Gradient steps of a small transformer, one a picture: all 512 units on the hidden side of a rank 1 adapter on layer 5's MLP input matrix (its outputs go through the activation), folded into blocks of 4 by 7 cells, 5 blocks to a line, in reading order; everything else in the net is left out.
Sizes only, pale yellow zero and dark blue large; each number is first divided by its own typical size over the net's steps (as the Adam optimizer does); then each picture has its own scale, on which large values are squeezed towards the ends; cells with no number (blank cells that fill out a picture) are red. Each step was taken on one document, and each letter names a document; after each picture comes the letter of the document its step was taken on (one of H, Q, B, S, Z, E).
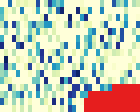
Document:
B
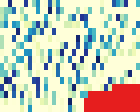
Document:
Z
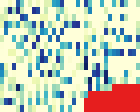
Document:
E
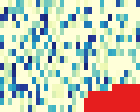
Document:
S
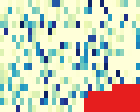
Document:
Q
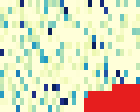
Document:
Q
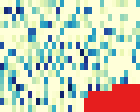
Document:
S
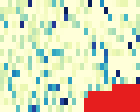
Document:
Q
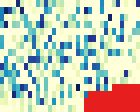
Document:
S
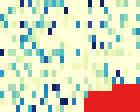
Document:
Q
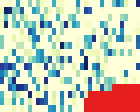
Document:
S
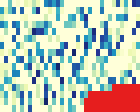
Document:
Z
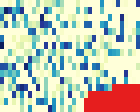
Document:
S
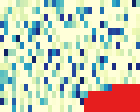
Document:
B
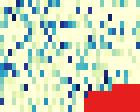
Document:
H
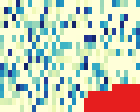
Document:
S
